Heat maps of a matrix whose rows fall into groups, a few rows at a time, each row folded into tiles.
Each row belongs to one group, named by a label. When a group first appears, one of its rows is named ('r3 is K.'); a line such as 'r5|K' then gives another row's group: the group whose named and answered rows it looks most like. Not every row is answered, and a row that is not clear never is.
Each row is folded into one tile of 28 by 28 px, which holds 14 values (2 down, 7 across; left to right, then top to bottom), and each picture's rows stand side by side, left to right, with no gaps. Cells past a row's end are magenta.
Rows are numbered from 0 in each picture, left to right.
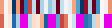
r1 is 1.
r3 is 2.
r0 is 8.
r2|1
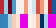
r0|2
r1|8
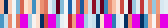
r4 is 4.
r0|2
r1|4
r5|2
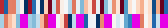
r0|1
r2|8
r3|4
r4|8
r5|8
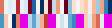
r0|4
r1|2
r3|1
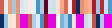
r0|2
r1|4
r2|4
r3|8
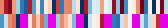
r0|1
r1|1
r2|1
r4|2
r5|2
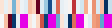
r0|8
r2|4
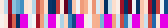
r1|1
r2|8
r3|1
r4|8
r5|8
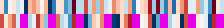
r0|1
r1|1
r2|4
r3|2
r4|2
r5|8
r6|4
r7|4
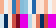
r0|2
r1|4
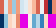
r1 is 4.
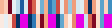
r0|1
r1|2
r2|2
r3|1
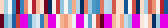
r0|4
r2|1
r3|2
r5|8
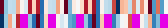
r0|2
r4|2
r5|8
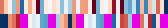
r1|8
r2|4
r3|8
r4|1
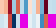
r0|8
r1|4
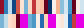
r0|2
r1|4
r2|4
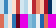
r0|4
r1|4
